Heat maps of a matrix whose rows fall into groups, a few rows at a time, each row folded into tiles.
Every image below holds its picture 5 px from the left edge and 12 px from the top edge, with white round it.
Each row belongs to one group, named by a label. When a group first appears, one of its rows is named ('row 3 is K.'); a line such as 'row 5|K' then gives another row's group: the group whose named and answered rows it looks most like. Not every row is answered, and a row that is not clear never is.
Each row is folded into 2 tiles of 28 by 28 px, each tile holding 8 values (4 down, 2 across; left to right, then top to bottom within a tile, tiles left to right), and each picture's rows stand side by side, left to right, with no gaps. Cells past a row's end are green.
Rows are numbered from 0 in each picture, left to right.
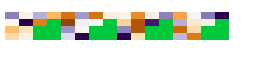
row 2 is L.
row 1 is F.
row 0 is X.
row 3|L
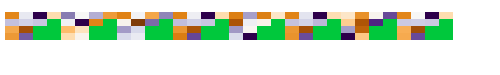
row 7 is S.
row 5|S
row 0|S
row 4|F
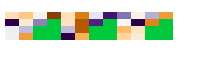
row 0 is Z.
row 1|L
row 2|X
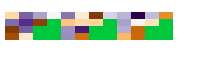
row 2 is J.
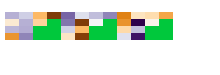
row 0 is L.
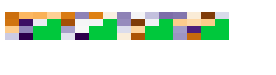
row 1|F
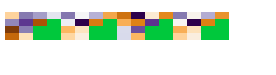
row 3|X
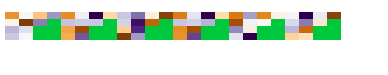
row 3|S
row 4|F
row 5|J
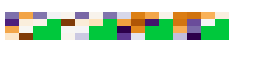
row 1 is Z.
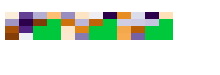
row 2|S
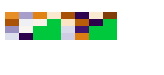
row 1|Z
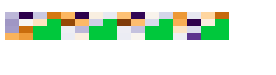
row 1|Z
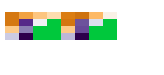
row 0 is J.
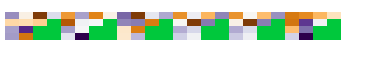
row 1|F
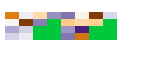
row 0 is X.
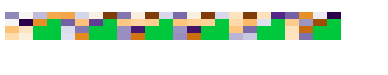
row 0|X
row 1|Z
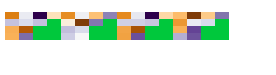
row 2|S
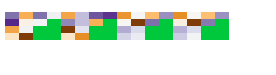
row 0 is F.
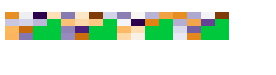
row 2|X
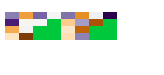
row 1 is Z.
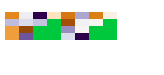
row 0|S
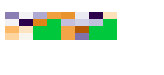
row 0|X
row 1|S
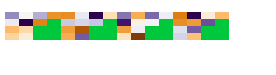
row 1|S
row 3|Z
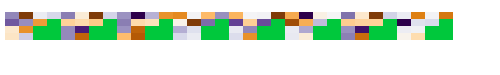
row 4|Z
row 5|Z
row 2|J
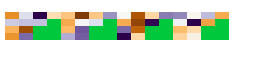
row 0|S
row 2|L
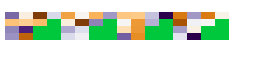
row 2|L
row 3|F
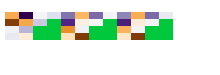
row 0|Z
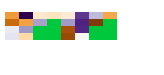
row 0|Z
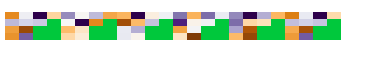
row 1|X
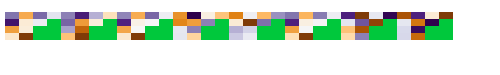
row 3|Z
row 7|Z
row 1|J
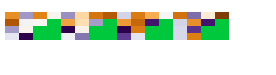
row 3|Z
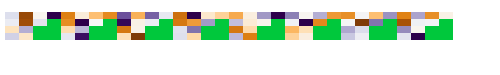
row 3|Z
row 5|X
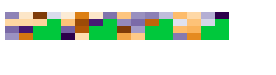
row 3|L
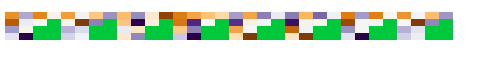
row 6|F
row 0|F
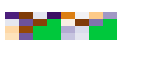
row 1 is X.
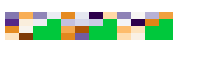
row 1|S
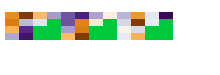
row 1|J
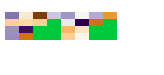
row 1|X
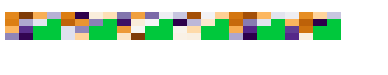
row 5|L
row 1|Z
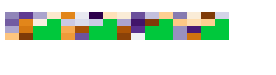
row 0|J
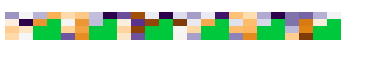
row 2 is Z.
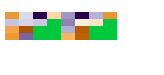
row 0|S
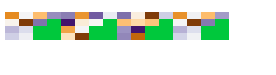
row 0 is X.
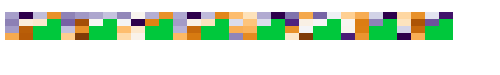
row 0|J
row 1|J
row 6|L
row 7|L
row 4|L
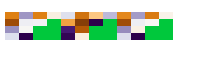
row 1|L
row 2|F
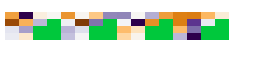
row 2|X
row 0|Z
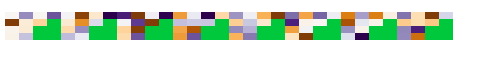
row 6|F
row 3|S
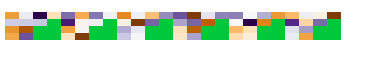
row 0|S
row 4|X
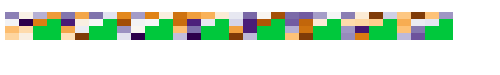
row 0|X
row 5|J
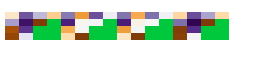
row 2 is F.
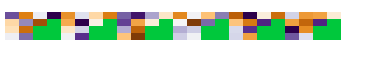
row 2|J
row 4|Z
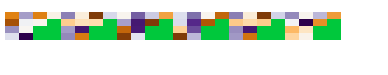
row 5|X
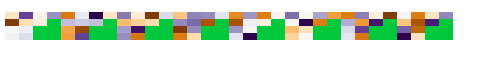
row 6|Z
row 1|S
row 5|X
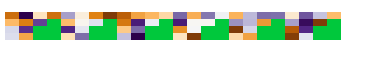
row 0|Z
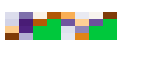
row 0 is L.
